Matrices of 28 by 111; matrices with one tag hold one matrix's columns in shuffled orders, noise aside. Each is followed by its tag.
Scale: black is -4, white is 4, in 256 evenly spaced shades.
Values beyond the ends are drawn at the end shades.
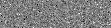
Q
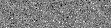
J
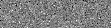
J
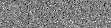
J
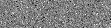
Q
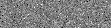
Q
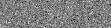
Q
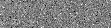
Q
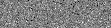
J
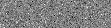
Q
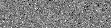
J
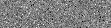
Q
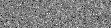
Q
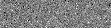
J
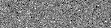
J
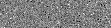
Q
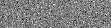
Q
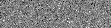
J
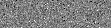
J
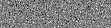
J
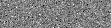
Q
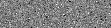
Q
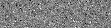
J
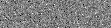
Q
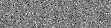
Q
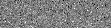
J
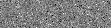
Q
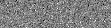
J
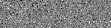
J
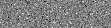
Q
